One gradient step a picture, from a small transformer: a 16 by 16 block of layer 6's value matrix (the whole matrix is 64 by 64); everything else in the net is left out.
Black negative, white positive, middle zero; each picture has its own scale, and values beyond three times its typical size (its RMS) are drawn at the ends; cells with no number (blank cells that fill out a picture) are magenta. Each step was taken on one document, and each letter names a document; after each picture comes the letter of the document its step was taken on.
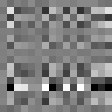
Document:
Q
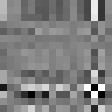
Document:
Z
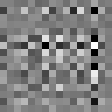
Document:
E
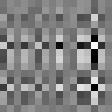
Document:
E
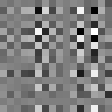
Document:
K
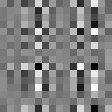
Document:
K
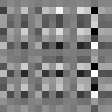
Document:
E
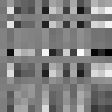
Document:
Q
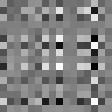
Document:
E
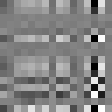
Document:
Z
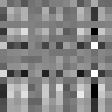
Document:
E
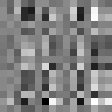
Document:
Q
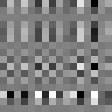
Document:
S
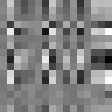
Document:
Q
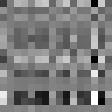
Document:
Z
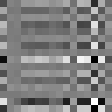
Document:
Z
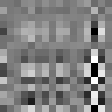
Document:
Z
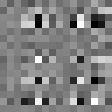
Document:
K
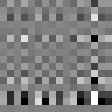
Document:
S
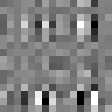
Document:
S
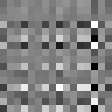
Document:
E
